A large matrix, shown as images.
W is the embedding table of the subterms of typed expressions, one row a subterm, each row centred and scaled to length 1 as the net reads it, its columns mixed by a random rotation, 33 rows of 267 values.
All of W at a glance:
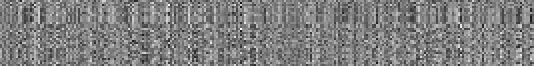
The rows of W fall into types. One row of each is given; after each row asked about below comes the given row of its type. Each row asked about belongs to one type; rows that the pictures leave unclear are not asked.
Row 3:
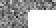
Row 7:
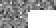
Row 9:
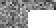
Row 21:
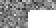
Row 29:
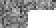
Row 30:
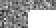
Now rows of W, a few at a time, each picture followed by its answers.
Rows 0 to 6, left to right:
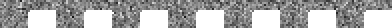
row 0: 21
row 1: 3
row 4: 9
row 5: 9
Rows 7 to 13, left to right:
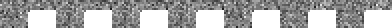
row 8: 9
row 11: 7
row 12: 30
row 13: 30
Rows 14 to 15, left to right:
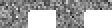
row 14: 9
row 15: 3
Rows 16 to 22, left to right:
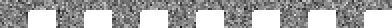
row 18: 30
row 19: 7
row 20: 29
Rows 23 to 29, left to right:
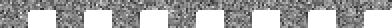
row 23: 7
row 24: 30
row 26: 9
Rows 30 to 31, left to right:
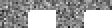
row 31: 7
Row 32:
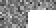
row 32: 30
